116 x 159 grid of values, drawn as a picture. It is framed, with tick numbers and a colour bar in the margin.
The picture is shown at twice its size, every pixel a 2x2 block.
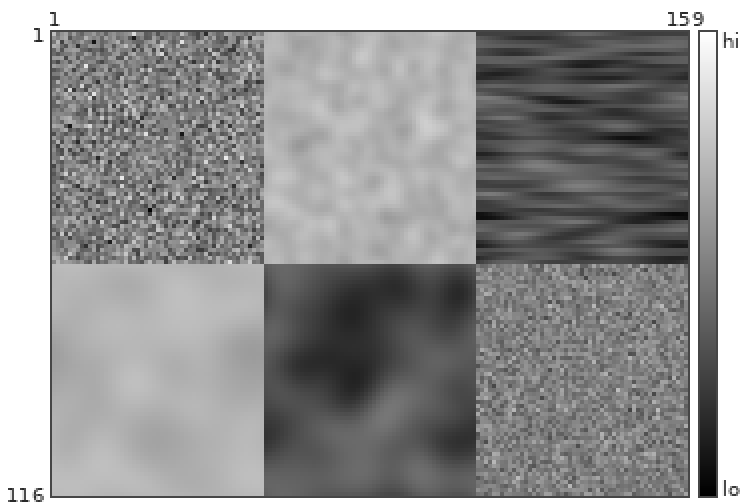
It is made of 2 by 3 panels. Panel 1,1: middling, fine-grained, strong in contrast. Panel 1,2: high, blotchy, faint in contrast. Panel 1,3: low, streaked across. Panel 2,1: high, smooth, faint in contrast. Panel 2,2: low, smooth. Panel 2,3: middling, fine-grained.
